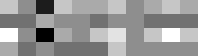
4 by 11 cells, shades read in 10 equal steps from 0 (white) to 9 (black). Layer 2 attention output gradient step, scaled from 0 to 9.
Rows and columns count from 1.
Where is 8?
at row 1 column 3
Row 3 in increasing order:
0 0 1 2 2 2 3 4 4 4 9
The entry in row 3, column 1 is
0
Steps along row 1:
up up down up same down up down down up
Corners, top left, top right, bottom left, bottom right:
2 3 3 4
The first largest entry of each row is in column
3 1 3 2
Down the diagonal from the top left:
2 5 9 5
